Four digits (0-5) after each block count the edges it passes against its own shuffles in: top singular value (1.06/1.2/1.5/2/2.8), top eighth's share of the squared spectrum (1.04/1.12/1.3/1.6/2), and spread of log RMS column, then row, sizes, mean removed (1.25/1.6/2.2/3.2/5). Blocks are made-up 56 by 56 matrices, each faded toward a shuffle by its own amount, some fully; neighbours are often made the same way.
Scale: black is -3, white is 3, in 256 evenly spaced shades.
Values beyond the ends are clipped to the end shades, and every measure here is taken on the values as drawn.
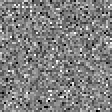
0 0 0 0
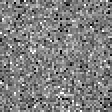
0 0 0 0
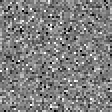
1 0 0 0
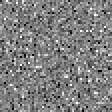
0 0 0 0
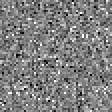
0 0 0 0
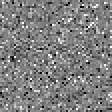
1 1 0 0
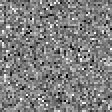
0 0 0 0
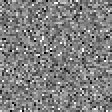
0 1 0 0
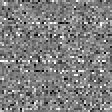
1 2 0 3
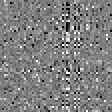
4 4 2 2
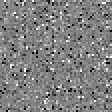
3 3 1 1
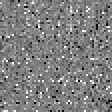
2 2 0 1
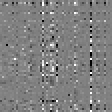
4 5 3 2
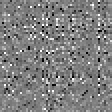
4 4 2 2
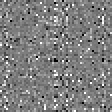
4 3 2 1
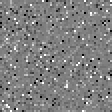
0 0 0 0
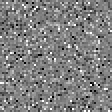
2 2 0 0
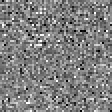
1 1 0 2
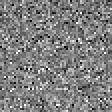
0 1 0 2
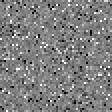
0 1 0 0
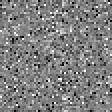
2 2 0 0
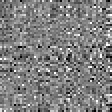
4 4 3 2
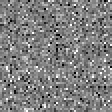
3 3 1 0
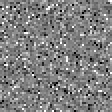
1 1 0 0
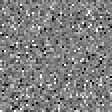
2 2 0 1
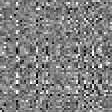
4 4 3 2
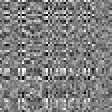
5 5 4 3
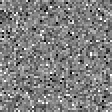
2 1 0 0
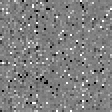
2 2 1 0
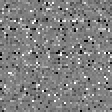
3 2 1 1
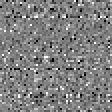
3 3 1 2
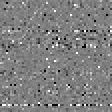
4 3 1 2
